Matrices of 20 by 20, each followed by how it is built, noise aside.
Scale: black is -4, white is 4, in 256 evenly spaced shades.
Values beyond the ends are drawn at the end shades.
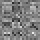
low rank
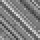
Toeplitz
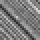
Toeplitz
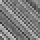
Toeplitz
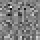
low rank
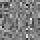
low rank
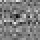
low rank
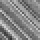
Toeplitz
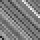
Toeplitz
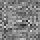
low rank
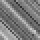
Toeplitz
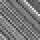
Toeplitz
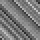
Toeplitz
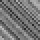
Toeplitz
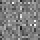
low rank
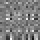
low rank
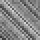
Toeplitz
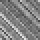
Toeplitz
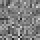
low rank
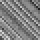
Toeplitz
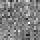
low rank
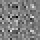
low rank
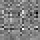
low rank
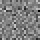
low rank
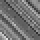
Toeplitz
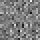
low rank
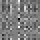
low rank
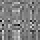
low rank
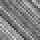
Toeplitz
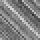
Toeplitz
